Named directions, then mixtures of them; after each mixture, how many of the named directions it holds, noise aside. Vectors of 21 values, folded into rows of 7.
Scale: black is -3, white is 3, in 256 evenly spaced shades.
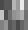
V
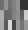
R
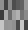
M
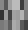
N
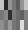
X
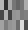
three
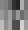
two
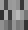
two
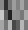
three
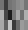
three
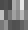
one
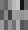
two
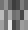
three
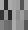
two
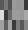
two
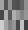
one
